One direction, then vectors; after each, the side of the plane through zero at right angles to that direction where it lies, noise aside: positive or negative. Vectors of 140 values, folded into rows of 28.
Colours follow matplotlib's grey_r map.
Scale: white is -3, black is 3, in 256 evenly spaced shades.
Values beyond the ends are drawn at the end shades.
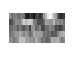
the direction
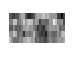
positive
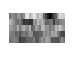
negative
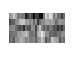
positive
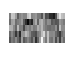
negative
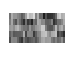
negative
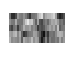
positive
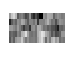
positive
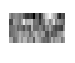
positive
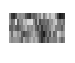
positive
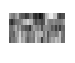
positive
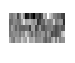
positive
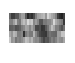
positive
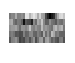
negative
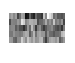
positive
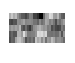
positive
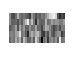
positive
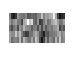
positive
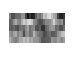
positive
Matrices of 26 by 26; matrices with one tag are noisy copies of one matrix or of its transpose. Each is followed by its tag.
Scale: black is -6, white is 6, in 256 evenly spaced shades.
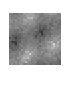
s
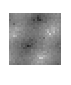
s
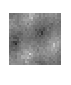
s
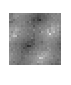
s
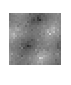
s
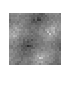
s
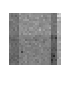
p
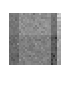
p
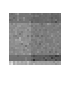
p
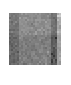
p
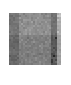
p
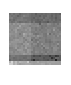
p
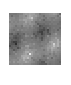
s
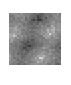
s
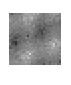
s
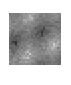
s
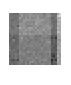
p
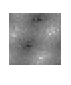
s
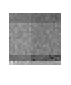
p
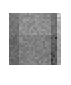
p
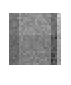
p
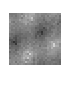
s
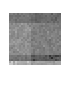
p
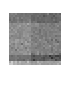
p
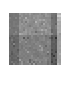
p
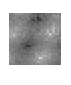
s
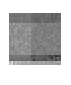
p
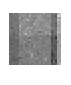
p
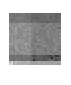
p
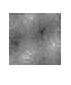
s
